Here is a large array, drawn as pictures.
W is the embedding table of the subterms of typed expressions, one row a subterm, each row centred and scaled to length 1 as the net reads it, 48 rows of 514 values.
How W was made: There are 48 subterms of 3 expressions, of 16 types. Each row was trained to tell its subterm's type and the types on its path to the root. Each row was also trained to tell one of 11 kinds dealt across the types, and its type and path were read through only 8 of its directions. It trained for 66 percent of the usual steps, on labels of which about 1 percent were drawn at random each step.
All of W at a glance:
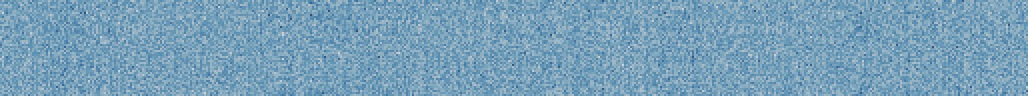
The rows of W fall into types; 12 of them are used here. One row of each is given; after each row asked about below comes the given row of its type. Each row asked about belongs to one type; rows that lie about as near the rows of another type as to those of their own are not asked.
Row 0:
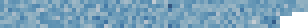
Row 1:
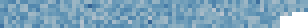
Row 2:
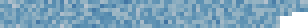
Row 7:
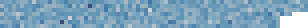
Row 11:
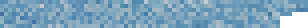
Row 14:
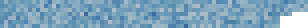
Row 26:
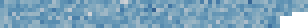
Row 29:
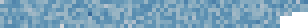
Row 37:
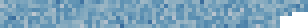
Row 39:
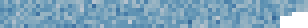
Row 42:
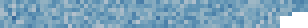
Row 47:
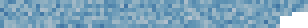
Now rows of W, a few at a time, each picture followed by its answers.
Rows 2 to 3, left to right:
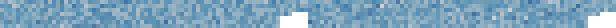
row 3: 7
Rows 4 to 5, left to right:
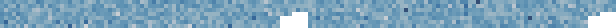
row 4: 1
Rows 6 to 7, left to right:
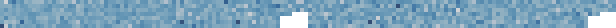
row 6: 39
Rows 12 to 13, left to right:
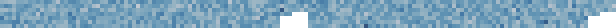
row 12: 2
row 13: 14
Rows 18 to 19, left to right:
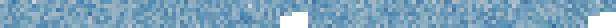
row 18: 29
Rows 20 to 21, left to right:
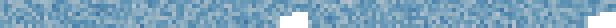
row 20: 7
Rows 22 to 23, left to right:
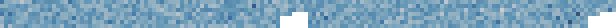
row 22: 11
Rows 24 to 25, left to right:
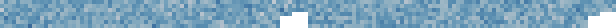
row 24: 11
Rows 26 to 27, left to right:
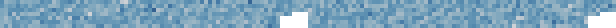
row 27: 26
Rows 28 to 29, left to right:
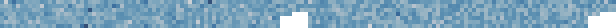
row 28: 39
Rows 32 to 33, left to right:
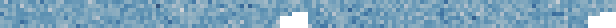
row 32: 26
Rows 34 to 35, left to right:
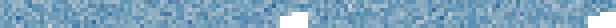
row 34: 7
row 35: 26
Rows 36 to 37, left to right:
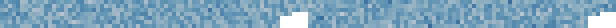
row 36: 14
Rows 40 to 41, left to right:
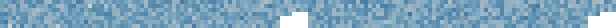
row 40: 1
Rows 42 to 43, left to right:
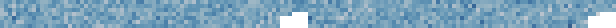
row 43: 2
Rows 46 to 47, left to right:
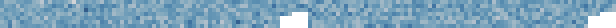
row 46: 39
